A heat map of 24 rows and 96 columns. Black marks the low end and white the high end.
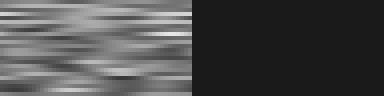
It is made of 1 by 2 panels. Panel 1,1: middling, streaked across, strong in contrast. Panel 1,2: very low, flat.
